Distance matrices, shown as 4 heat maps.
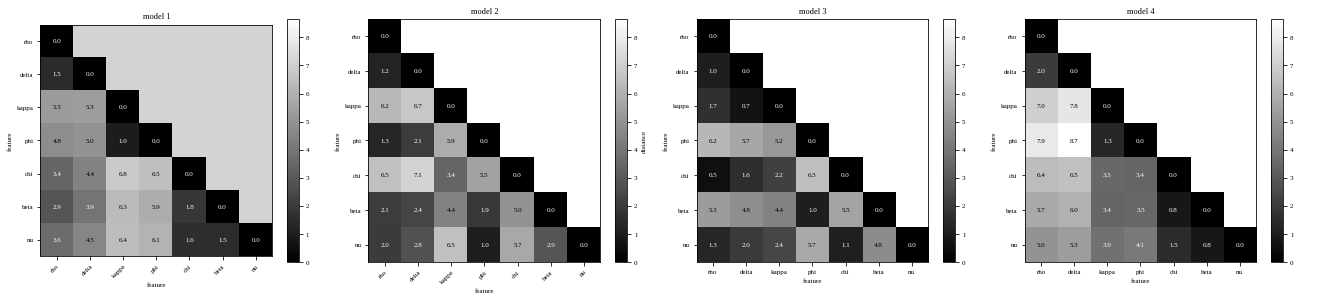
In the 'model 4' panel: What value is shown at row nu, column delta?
5.3
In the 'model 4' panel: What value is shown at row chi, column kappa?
3.5
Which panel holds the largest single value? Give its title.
model 4
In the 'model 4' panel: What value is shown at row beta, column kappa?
3.4
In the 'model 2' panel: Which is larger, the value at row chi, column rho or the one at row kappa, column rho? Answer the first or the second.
the first
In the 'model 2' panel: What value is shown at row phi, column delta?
2.1
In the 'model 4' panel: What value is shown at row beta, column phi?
3.5
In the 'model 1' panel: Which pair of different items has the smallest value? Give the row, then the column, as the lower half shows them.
phi, kappa
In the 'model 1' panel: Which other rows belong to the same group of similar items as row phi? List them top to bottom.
kappa
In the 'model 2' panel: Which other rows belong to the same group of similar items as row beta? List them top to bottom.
rho, delta, phi, nu
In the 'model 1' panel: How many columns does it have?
7
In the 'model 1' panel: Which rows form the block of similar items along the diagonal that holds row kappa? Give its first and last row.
kappa to phi
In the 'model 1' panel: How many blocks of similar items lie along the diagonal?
3
